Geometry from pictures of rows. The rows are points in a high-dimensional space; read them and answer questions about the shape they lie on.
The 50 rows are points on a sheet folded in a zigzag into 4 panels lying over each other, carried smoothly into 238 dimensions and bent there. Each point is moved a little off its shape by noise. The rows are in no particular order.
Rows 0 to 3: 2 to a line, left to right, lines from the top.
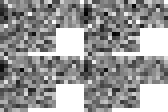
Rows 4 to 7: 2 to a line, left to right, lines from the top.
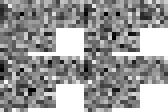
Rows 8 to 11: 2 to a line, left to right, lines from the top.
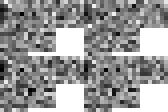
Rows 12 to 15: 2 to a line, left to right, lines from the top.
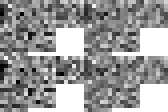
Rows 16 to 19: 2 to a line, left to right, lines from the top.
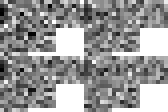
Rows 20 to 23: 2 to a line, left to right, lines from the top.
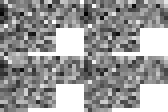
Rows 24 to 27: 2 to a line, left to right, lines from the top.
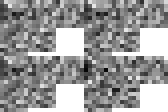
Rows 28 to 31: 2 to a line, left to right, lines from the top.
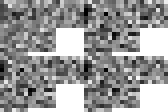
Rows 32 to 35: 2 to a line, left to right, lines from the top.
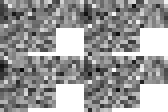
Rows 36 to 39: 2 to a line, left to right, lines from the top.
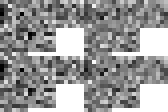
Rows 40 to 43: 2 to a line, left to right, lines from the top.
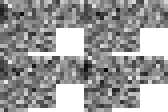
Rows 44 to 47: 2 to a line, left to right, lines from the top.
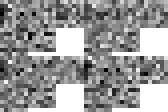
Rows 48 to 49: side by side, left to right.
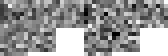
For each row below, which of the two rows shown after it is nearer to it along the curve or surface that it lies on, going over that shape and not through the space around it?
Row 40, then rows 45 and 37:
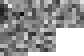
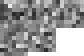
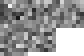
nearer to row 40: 45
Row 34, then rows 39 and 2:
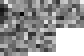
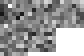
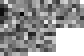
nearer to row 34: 2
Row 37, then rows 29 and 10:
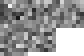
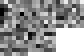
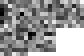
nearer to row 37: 10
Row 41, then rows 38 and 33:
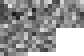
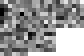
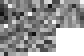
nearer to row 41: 33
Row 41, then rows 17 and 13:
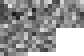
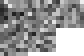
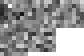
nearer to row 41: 13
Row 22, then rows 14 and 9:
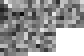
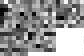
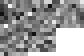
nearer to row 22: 14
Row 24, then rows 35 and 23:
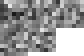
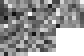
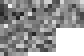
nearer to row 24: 23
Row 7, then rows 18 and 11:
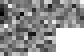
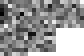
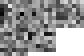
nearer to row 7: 18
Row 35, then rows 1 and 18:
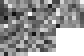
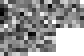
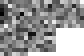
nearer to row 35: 1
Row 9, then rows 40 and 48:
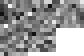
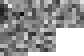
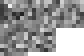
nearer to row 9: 48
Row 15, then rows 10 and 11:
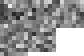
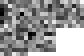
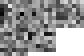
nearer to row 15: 10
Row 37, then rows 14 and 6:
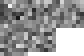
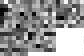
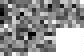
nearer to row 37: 6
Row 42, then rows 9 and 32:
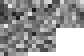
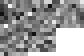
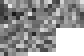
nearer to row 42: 9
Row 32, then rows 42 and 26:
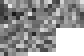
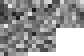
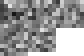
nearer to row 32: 26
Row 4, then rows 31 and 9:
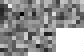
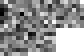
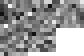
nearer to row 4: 9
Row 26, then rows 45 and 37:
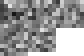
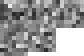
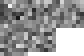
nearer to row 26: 45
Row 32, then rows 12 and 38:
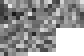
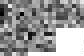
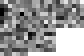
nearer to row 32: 38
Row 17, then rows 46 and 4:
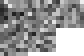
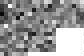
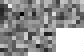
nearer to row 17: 4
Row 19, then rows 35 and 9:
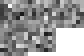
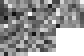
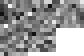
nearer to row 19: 9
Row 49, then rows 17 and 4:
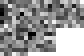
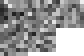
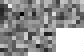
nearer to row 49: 4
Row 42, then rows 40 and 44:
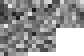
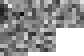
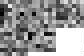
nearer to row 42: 40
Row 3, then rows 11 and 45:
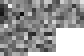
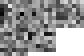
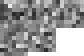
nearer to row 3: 45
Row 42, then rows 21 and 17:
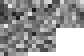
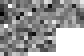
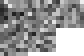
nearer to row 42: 21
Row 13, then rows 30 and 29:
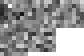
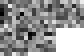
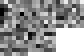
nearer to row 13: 30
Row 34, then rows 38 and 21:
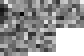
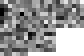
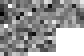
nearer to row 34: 38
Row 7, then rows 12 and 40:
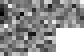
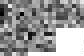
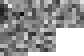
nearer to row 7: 12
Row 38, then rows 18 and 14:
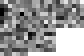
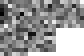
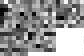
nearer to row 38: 14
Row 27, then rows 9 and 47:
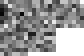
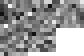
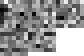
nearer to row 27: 47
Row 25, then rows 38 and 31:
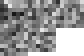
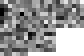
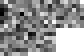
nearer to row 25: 31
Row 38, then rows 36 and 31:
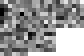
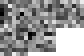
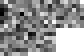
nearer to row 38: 31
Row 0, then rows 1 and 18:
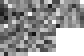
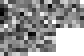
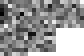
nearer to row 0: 1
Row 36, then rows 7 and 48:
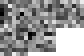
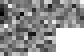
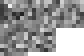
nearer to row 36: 7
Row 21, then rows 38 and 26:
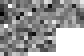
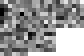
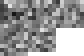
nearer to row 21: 26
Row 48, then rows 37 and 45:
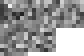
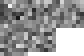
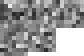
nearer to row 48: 45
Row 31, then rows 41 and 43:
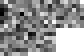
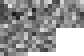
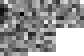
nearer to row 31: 43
